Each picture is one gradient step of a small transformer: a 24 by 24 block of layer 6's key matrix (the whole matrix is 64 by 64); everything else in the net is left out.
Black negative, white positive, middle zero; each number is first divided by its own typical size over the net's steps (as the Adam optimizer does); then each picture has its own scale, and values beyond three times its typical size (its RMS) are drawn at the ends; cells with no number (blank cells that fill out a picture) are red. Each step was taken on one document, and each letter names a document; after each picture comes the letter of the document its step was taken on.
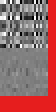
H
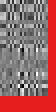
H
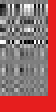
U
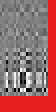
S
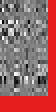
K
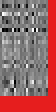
K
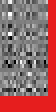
S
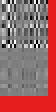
H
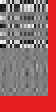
H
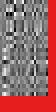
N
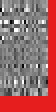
K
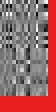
N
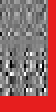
S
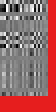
H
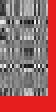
U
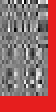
N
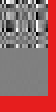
N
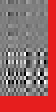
S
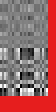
H
